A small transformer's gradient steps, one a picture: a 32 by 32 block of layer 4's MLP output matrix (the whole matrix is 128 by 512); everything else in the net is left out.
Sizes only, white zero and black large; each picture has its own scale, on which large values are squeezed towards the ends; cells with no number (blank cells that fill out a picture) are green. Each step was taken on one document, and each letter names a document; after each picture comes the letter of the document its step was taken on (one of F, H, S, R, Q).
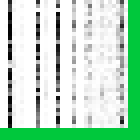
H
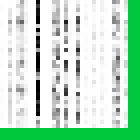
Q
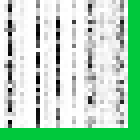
H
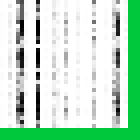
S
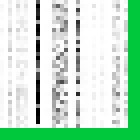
Q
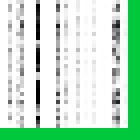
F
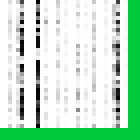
S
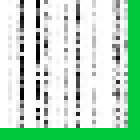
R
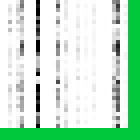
F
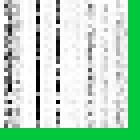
H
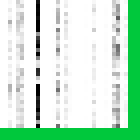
F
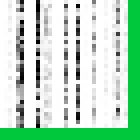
R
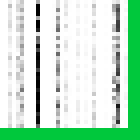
F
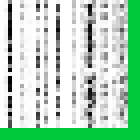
H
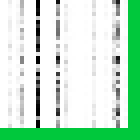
F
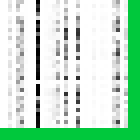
Q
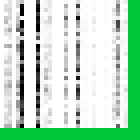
R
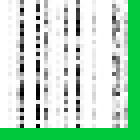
R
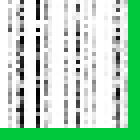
R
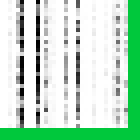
R
